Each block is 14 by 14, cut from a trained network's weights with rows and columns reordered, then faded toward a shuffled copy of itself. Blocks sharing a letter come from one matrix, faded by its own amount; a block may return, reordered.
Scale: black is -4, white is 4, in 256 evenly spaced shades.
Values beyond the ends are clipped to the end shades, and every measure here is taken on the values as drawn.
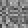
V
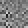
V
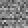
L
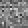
L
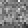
L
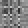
V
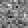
L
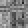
V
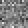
L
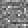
L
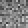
L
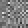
V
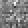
L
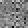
V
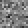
L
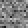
L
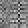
V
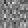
V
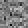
V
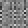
V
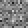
L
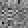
V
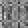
V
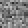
L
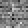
L
